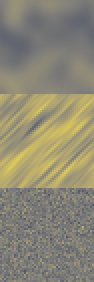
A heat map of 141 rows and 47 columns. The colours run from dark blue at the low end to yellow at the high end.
It is made of 3 by 1 panels. Panel 1,1: middling, smooth. Panel 2,1: high, slanting up to the right. Panel 3,1: middling, fine-grained.
